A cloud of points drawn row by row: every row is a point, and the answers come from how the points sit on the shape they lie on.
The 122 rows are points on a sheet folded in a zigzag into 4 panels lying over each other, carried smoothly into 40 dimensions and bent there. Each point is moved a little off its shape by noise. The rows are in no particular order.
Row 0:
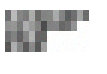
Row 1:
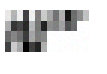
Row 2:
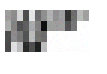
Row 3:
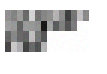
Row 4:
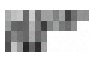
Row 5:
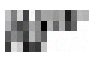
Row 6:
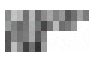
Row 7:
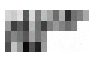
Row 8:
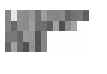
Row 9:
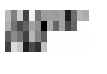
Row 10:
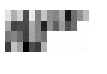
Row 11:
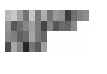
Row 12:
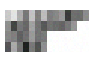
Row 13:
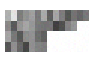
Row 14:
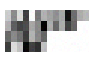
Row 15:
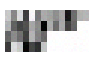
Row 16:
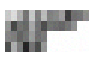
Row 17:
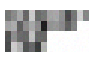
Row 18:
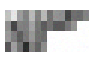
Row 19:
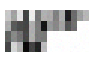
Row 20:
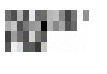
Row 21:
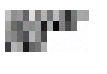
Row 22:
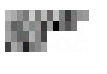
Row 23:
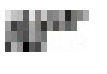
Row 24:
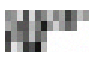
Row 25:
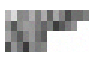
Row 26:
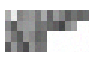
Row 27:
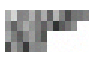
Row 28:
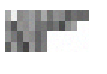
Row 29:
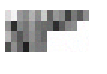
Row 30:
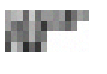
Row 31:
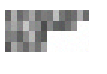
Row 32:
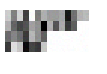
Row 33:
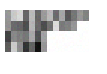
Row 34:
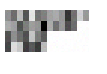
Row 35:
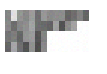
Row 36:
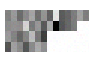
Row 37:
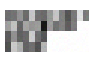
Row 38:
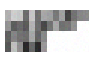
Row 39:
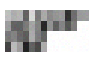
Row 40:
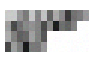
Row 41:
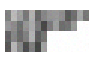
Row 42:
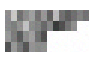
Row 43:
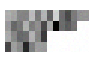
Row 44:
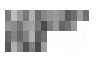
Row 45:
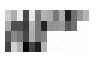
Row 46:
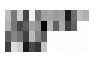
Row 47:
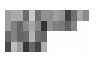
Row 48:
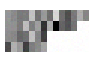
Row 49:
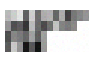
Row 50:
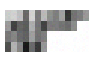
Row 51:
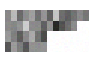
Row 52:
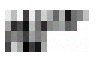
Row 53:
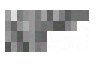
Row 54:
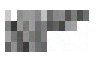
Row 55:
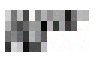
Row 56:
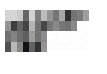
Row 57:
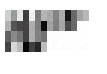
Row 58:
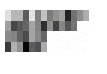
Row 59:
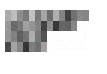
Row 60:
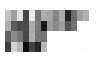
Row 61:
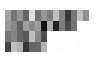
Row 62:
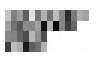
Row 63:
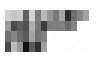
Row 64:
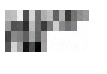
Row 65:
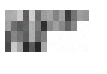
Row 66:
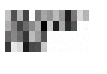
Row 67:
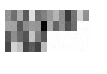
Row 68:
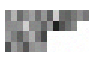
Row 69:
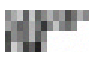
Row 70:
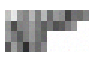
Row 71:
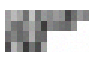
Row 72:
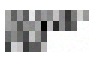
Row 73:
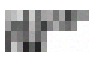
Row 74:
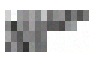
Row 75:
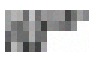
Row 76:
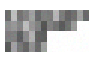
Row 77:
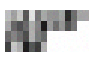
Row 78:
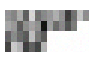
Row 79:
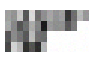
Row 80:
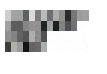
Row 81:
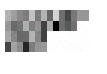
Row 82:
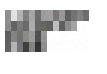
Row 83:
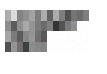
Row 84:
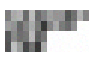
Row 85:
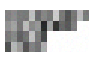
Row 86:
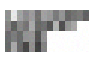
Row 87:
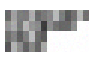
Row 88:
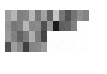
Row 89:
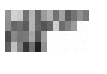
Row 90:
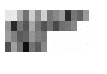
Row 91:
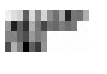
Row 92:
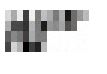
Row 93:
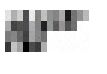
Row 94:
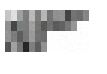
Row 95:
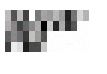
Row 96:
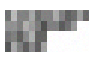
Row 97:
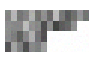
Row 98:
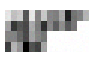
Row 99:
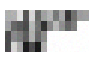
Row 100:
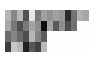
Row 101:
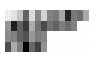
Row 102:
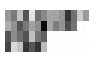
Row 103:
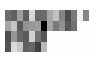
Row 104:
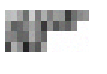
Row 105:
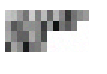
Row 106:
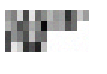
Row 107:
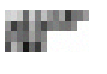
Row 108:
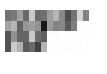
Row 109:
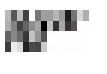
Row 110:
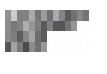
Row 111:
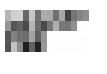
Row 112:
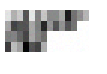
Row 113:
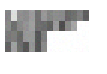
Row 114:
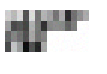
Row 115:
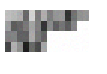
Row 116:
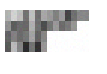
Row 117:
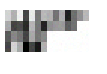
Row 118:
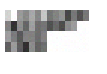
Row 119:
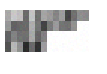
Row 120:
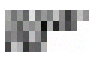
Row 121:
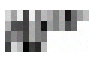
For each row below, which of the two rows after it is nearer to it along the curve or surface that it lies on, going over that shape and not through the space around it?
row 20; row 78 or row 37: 37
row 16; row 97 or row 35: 97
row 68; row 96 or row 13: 13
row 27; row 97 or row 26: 26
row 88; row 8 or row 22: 22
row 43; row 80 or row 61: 80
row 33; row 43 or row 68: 68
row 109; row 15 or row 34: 15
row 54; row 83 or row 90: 83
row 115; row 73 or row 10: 10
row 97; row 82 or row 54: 54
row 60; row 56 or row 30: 56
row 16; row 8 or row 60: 60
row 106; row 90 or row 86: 86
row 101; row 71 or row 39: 39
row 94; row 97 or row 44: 97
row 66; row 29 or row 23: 23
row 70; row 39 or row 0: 39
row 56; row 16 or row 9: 16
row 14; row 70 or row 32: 32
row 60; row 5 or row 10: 5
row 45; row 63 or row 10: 63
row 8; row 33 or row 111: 33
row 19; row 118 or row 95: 95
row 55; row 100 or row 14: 14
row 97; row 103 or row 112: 103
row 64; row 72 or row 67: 67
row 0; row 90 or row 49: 49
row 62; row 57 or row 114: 57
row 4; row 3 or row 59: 3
